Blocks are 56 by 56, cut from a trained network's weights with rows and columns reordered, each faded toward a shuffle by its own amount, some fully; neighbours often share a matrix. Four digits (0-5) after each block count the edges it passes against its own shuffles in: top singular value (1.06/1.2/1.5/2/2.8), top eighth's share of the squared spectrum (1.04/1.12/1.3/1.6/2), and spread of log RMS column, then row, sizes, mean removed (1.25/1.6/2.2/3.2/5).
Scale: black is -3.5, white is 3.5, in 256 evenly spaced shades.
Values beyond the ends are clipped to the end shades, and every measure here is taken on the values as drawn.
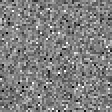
0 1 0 0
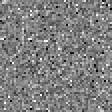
0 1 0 0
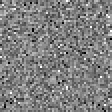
0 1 0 0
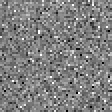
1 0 0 0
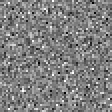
1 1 0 0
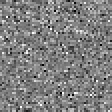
3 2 0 2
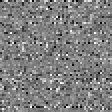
3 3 0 3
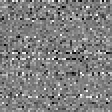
3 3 0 3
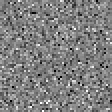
0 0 0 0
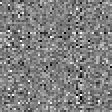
3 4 2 2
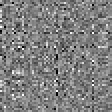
3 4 2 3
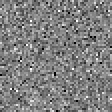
0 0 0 0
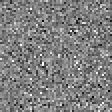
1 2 1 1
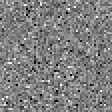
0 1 0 0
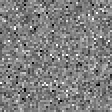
2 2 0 0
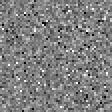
1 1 0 0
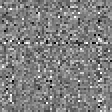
3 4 2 2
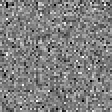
3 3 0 1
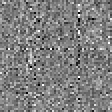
3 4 2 2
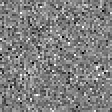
0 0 0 0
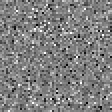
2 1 0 1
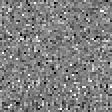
2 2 0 1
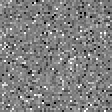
0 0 0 0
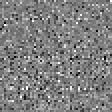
3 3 0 2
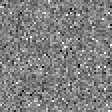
1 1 0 0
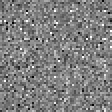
2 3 1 1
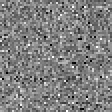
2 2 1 1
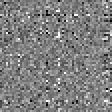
3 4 3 2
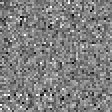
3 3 1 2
